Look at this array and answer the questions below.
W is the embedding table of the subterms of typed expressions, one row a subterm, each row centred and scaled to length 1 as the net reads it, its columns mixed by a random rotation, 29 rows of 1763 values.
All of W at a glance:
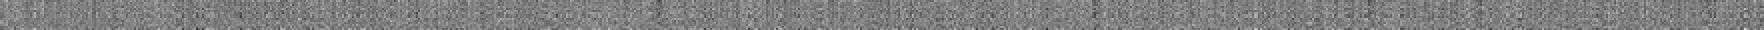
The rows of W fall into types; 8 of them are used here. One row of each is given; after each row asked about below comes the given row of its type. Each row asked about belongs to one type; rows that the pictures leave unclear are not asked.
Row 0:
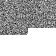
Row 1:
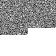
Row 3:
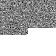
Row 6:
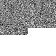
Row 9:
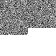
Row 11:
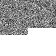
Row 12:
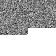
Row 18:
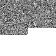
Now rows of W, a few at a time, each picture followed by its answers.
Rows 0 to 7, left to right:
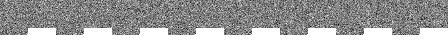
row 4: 11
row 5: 12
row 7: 0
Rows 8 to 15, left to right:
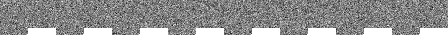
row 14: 3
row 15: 9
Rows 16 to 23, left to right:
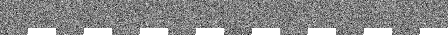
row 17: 9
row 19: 11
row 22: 0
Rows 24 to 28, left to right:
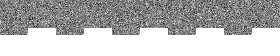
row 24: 0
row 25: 1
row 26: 18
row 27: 12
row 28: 9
